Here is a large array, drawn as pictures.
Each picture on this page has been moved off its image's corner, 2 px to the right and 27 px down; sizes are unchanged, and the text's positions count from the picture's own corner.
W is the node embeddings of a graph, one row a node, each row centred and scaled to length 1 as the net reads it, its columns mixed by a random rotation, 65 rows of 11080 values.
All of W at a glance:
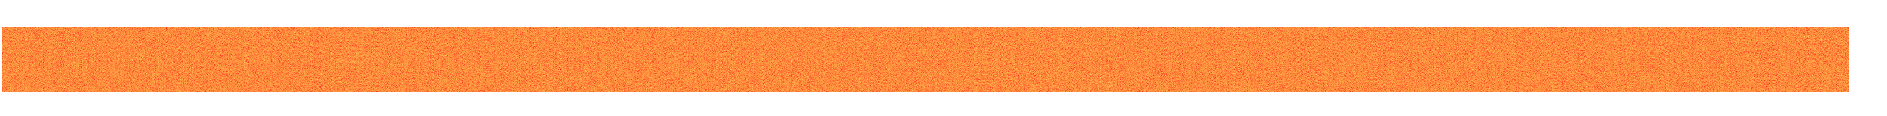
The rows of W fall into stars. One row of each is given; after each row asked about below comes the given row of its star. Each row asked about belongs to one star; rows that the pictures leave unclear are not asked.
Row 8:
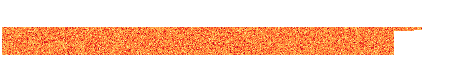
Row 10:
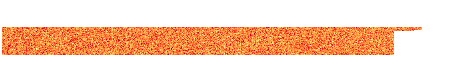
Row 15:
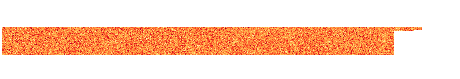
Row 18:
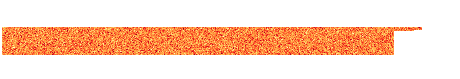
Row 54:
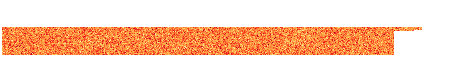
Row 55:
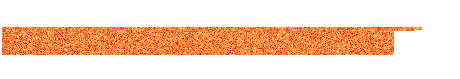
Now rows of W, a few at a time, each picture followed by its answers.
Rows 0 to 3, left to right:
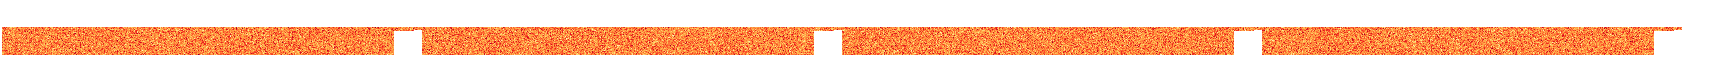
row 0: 55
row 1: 15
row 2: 54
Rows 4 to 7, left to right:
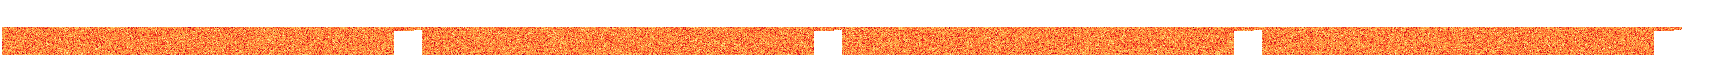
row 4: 10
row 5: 54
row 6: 10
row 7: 54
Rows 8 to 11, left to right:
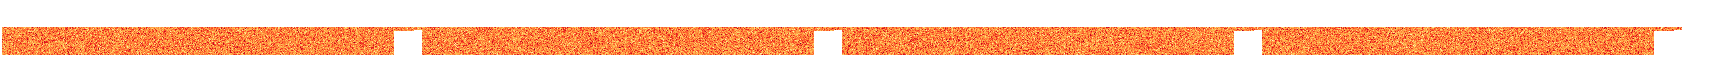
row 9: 18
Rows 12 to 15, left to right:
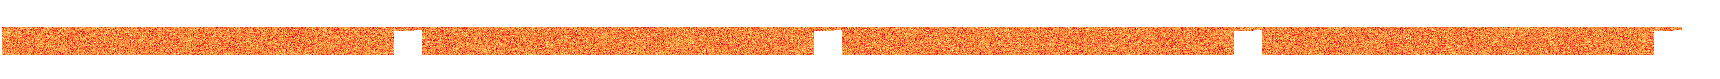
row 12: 8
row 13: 10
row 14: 54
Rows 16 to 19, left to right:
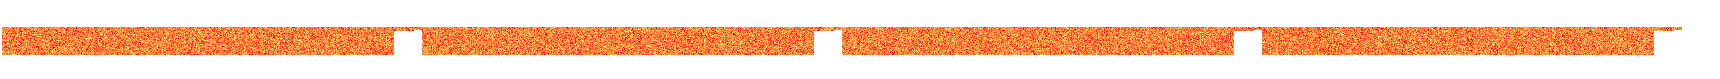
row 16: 55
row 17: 54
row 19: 15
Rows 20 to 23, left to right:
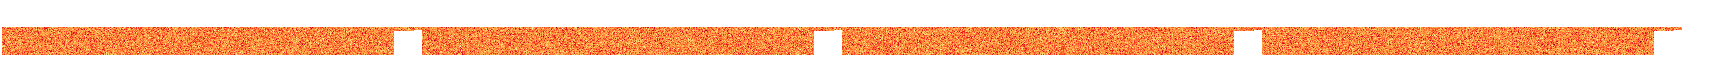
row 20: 10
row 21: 10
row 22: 18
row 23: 55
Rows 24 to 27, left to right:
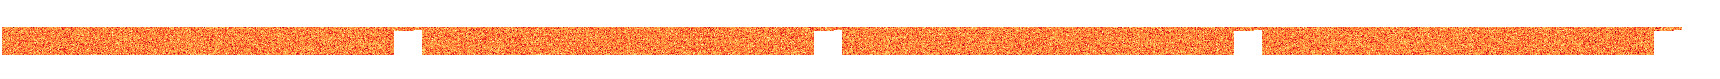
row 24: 15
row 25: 8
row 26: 55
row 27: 54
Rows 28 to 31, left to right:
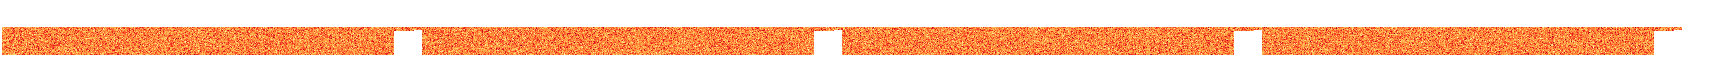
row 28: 18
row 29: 10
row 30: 18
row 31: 55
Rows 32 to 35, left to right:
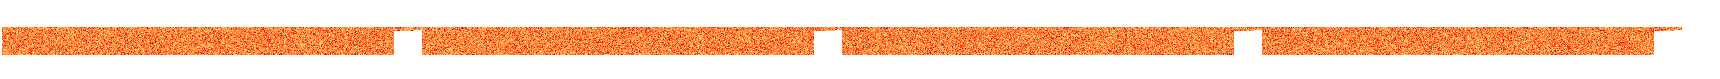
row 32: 54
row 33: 8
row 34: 10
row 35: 10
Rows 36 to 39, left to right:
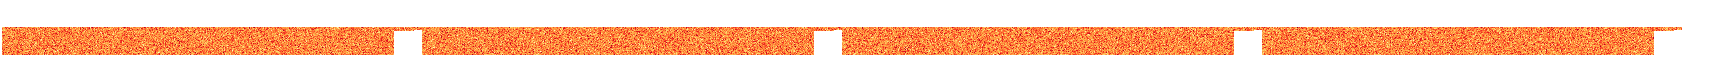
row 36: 18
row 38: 15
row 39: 8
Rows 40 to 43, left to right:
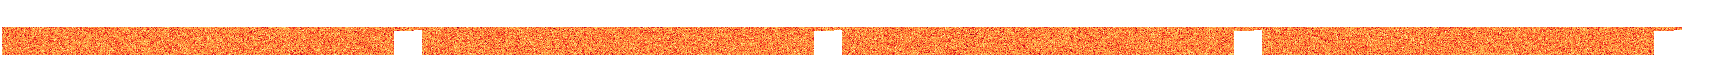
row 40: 54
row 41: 8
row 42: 18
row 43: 8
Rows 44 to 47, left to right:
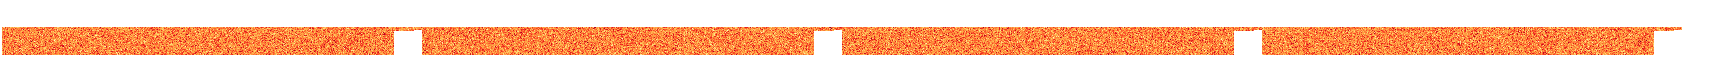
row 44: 54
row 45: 15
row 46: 55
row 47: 18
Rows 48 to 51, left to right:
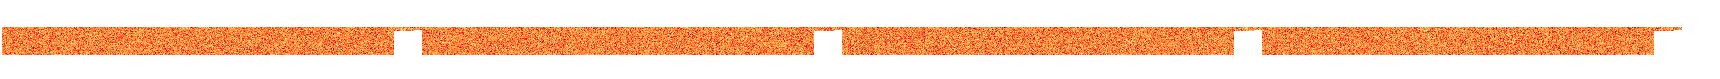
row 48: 54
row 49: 15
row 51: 54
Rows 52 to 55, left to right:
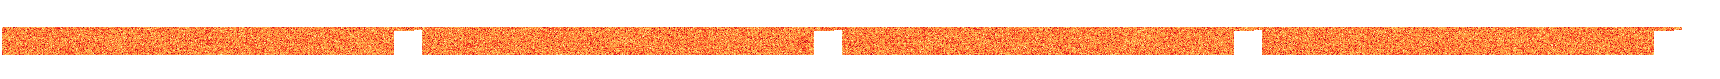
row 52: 15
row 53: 18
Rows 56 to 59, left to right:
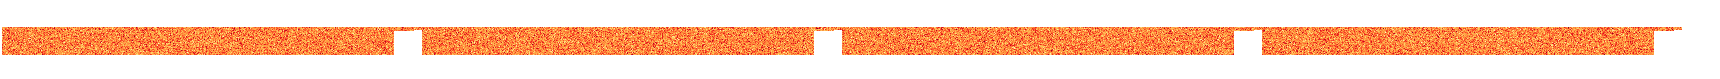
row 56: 18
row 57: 54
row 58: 15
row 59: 55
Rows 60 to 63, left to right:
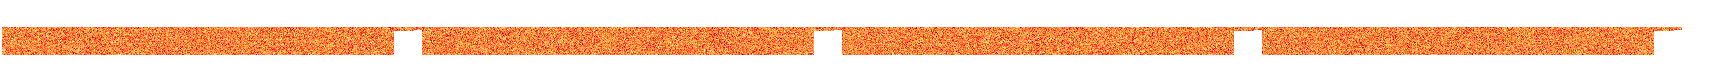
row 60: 8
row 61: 10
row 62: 55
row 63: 10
